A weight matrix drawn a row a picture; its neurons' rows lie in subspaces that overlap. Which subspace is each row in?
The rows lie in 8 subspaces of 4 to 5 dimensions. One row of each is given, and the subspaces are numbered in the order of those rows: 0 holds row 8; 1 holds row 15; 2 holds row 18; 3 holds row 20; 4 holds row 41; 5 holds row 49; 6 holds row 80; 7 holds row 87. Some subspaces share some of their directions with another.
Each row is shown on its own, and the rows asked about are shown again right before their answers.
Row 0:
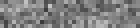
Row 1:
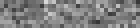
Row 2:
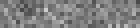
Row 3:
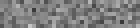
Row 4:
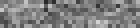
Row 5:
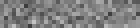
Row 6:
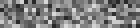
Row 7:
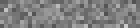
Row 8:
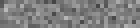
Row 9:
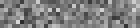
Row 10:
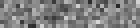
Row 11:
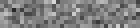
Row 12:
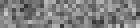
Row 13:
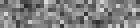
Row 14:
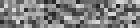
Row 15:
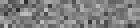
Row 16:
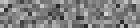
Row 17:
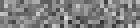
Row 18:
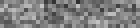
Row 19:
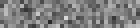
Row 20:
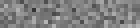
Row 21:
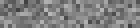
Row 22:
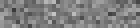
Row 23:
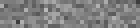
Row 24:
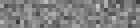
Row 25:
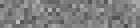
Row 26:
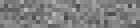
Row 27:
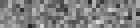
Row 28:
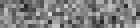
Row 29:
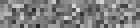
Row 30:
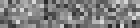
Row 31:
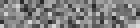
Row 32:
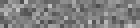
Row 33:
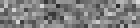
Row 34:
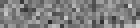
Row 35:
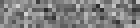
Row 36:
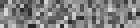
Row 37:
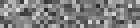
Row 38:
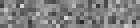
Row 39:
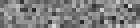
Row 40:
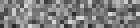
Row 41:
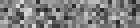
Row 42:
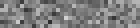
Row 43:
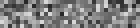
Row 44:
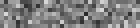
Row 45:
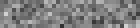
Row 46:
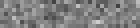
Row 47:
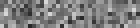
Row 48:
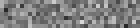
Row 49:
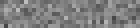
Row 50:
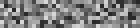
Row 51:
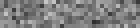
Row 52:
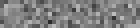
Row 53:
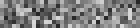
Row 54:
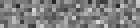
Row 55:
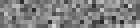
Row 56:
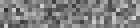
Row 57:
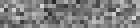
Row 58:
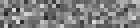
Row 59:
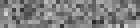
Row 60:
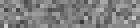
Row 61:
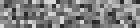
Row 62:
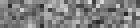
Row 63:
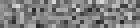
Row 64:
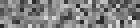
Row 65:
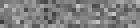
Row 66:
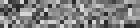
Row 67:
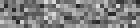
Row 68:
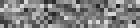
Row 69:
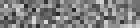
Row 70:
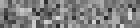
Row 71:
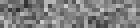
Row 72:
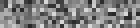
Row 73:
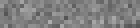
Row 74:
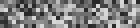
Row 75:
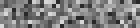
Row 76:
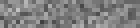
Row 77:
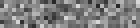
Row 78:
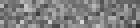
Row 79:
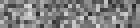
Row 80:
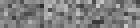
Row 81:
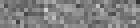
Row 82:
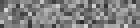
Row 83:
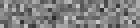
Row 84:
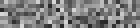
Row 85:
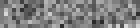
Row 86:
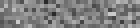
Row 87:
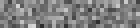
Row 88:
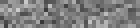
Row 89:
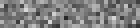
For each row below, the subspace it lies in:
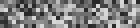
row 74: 4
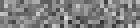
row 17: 1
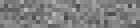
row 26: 2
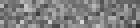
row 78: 5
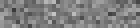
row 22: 3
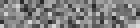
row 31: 0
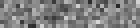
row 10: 7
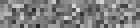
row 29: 3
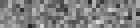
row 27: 6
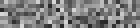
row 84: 1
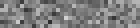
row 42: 4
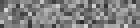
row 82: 0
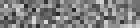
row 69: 3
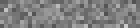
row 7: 0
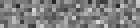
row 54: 3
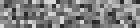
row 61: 7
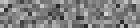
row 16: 0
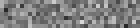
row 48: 0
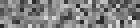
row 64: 7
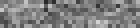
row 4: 1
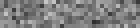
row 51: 7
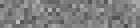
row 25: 4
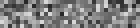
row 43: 2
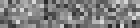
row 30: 7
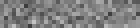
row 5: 3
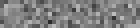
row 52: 0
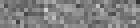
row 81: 4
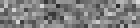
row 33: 0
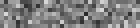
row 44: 5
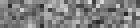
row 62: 6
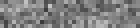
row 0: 1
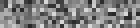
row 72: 6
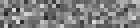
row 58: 5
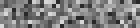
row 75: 7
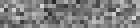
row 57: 5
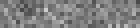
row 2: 4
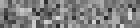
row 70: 3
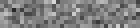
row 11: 3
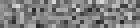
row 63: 3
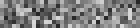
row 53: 3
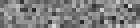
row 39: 6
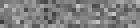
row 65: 0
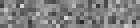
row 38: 0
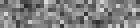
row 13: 5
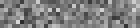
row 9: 4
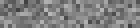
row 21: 1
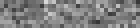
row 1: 1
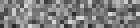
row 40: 3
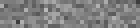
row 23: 4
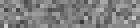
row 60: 5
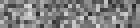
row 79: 2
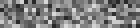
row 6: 7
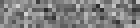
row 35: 4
